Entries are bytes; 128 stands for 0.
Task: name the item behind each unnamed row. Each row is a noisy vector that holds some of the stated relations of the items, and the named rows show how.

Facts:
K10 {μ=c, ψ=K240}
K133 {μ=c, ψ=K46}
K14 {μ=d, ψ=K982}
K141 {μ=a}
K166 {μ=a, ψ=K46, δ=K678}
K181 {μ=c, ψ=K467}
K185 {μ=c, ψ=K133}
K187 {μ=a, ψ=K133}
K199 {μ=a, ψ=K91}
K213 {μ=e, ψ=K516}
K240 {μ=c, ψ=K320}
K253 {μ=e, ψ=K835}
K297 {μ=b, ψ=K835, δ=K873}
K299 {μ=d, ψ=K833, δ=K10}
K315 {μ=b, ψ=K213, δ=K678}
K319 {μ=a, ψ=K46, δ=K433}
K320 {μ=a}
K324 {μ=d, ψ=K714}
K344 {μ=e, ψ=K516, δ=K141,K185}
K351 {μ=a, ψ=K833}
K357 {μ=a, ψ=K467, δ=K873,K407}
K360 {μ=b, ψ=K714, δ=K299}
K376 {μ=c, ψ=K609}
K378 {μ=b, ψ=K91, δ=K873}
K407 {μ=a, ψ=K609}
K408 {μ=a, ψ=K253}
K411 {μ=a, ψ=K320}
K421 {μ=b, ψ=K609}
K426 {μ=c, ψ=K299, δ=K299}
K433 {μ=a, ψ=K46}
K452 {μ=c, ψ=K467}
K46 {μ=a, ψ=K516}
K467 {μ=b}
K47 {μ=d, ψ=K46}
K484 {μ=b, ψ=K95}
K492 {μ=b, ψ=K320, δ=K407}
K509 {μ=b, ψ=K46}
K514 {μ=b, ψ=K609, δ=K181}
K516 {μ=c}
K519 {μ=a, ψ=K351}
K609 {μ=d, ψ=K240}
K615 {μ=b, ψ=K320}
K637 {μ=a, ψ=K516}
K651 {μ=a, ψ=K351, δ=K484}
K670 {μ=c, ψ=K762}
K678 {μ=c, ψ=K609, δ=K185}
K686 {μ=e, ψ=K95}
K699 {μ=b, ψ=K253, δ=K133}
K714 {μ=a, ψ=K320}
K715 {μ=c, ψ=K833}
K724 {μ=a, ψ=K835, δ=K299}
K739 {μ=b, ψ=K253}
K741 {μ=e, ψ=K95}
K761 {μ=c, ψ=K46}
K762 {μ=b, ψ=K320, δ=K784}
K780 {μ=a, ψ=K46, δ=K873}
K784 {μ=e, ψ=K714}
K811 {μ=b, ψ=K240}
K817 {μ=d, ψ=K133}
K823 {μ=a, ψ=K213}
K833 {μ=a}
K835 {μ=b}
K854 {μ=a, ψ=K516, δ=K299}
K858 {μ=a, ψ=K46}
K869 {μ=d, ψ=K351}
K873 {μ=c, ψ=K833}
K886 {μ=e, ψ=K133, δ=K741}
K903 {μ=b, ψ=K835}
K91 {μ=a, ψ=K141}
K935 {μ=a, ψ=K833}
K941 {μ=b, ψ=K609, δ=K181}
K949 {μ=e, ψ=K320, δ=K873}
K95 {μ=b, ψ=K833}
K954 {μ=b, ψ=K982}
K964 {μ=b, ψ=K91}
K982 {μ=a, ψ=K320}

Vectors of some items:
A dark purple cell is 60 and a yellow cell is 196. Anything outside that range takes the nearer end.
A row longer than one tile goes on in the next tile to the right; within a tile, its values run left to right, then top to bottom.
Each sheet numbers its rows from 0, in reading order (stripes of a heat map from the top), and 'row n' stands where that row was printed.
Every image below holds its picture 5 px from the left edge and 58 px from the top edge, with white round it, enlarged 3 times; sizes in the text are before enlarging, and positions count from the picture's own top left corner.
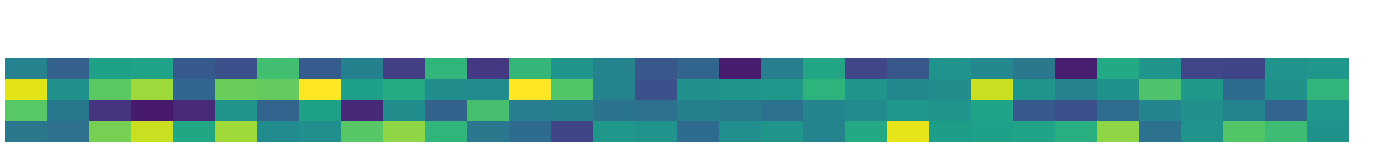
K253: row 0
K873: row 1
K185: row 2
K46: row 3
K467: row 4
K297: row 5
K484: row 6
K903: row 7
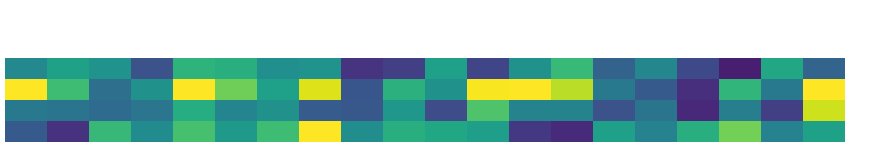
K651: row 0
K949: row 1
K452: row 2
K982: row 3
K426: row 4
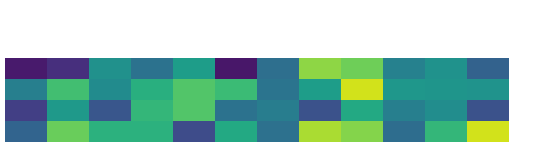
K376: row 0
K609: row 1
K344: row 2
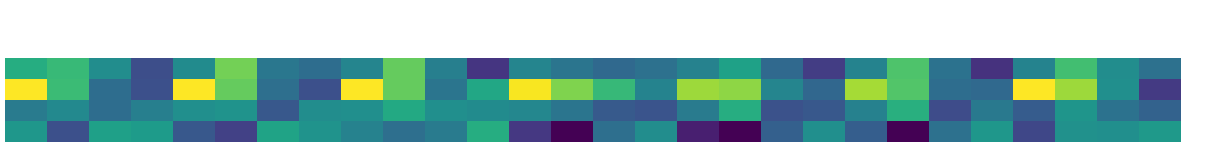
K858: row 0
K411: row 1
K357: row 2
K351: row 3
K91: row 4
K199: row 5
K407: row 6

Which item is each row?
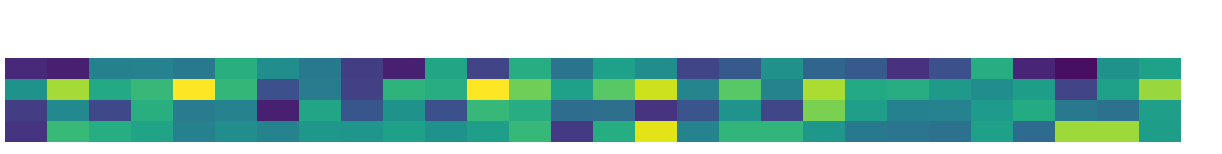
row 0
K240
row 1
K724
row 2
K715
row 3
K686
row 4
K670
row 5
K762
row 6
K699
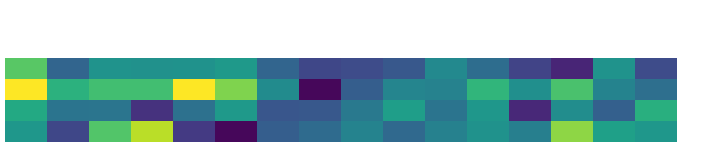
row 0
K213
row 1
K141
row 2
K964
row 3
K678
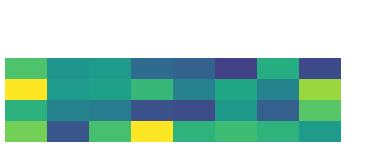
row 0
K886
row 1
K761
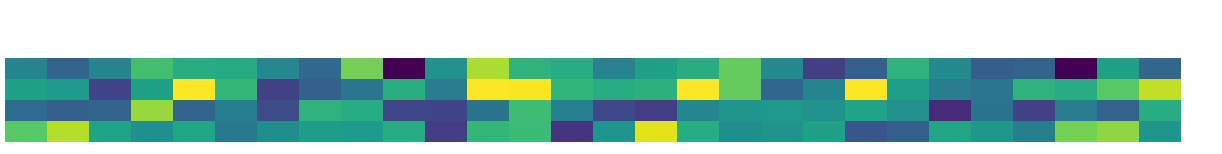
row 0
K360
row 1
K854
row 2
K299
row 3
K784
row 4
K780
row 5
K408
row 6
K133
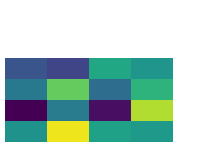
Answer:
K10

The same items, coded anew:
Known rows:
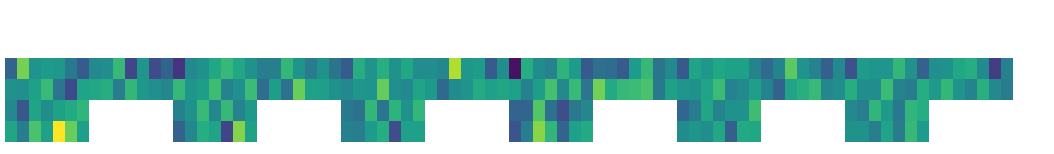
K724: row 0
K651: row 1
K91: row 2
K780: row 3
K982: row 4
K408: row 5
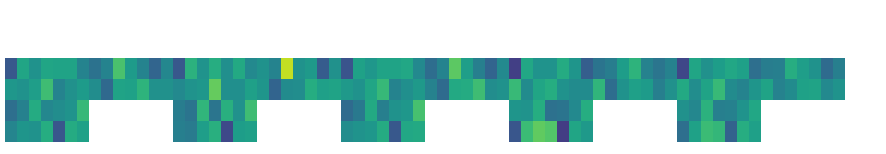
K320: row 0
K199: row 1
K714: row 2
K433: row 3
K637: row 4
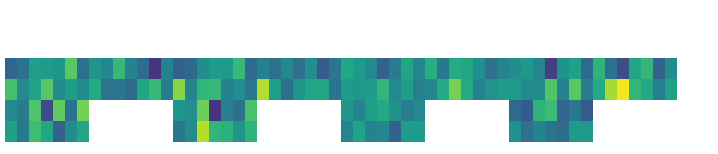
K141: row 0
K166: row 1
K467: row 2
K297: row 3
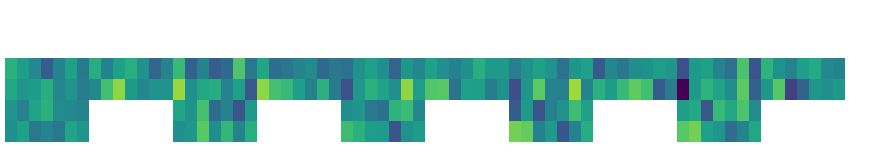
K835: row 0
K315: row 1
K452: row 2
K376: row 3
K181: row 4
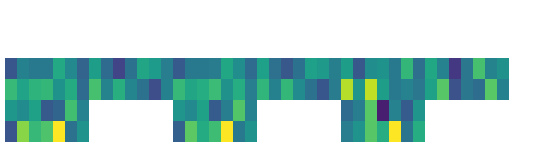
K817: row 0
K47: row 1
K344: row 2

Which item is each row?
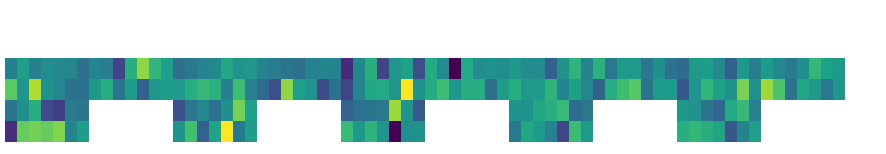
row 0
K886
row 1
K609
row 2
K873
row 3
K95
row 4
K516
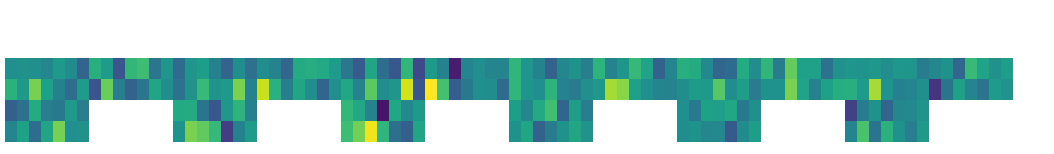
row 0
K253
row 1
K133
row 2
K185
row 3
K699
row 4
K964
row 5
K784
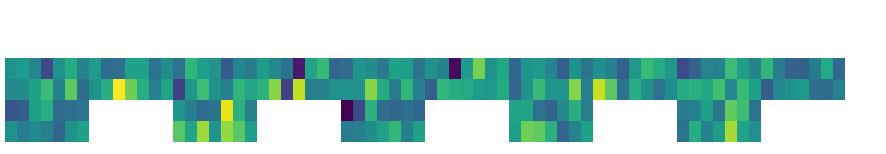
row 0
K492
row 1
K426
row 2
K949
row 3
K761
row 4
K869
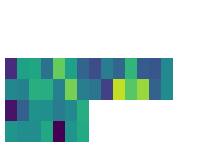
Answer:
K407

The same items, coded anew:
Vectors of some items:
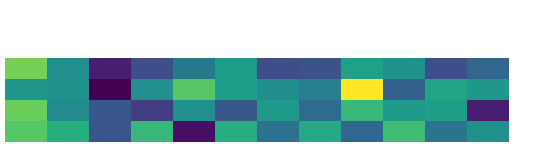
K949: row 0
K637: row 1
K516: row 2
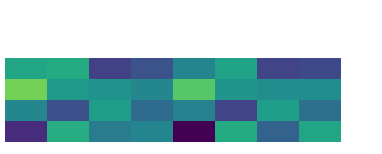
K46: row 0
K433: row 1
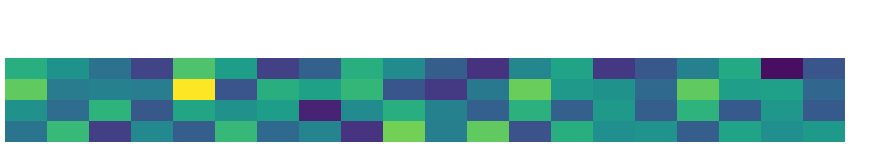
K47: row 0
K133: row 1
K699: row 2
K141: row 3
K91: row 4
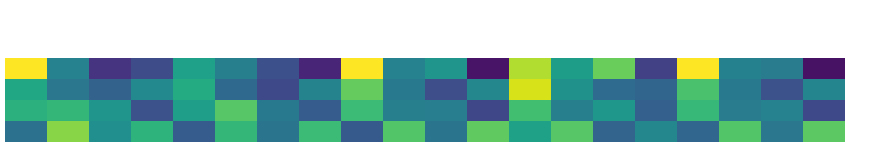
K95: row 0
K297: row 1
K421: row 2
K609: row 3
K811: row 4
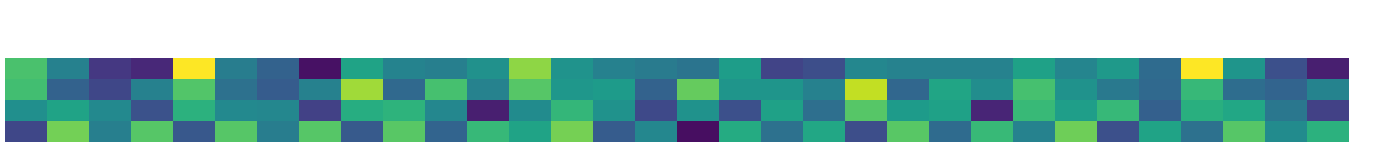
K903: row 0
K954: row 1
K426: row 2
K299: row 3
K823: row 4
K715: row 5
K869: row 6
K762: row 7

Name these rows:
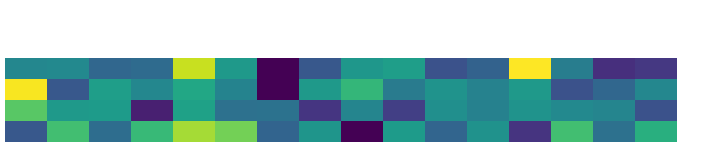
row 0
K452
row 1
K213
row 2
K166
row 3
K315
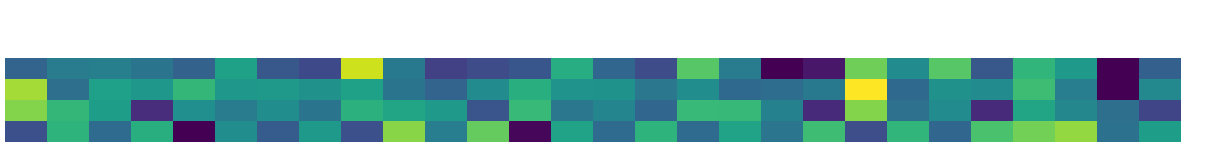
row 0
K873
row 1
K780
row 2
K484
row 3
K357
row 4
K378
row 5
K376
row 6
K253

